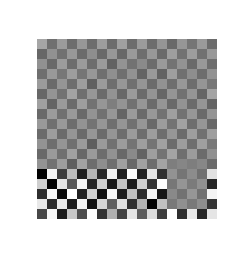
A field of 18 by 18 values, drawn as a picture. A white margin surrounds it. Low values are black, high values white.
Average level on the scale: 50%. Odd patch: calmer, in the bottom right. Grain: checkered. Slope: none. Seam: horizontal, 70% of the way down, the top part calmer.
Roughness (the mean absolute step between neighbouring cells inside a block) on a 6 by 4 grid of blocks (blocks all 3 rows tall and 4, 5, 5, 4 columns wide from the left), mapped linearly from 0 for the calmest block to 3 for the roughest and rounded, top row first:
0 0 0 0
0 0 0 0
0 0 0 0
0 0 0 0
2 2 2 0
3 3 2 1
